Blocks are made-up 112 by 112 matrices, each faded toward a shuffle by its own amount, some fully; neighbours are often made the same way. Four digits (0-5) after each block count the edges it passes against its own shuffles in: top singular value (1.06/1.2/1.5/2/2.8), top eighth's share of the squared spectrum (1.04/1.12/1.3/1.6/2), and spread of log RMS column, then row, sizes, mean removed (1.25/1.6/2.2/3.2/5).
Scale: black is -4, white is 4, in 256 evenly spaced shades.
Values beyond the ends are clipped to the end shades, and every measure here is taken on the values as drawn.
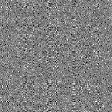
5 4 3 2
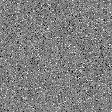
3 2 0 0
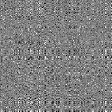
5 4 3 3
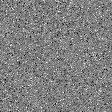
2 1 0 0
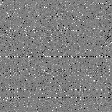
4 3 1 2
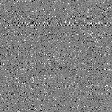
4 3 1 3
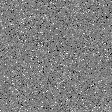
1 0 0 0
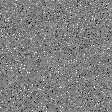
1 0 0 0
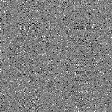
4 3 2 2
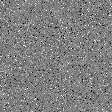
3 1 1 0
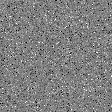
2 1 0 0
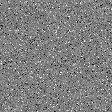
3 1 0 0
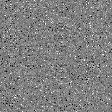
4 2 1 1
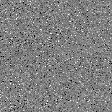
3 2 1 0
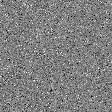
0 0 0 0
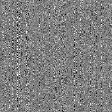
2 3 4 0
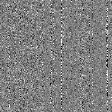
2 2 4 0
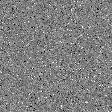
0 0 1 0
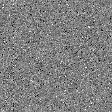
1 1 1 0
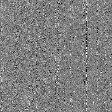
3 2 3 0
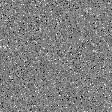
0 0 0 0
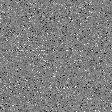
1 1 0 1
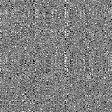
4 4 3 2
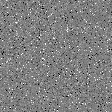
2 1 0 0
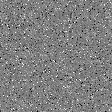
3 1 0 0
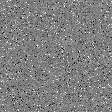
0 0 0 0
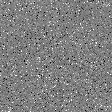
2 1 0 0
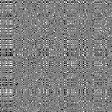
5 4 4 3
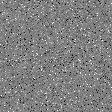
0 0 0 0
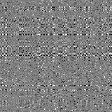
5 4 2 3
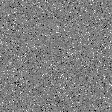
2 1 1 0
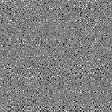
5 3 2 3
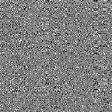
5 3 2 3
